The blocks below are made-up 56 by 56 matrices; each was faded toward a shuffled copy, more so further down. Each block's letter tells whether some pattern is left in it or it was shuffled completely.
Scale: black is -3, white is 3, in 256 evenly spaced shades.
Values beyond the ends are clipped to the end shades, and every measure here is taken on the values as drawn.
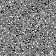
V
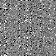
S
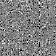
S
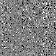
S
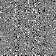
S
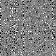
S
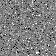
V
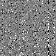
S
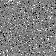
V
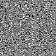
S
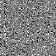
S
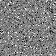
V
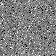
V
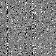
S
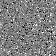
V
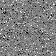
V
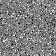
V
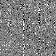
S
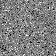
V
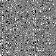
S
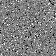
V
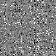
S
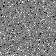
V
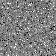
V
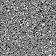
V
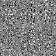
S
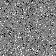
V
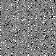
S
